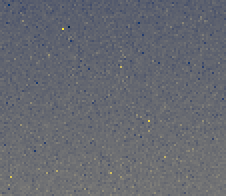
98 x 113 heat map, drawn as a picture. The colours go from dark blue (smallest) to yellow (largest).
Histogram: heavy tails on both sides. Grain: fine. Stripes: none. Odd rows or columns: none. Slope: up to the bottom.
